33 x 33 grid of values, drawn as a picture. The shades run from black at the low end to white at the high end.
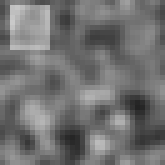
Histogram: bell-shaped. Roughest part: top left. Ninth with the highest average: top left. Odd patch: higher, in the top left.
